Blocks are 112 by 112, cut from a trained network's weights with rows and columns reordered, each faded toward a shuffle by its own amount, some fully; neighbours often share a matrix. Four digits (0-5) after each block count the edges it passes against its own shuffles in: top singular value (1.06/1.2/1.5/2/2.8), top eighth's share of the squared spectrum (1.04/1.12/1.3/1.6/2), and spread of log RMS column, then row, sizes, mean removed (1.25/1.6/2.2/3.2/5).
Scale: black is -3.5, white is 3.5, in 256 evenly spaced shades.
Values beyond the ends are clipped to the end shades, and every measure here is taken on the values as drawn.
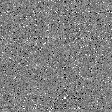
2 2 1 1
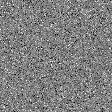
1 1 0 0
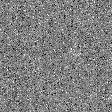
2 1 0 0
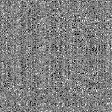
4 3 1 3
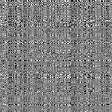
5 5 2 4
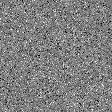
2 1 0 0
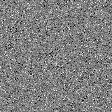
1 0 0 0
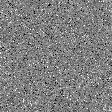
0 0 0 0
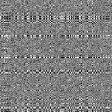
5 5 3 4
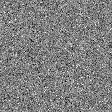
0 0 0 0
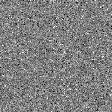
3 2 1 1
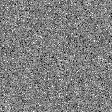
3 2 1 0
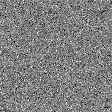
0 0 0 0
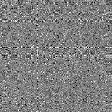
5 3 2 3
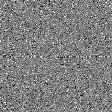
3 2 0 1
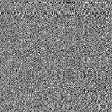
4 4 2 3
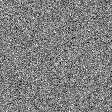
1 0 0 0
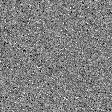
2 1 0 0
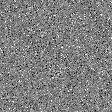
0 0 0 0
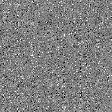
3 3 2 1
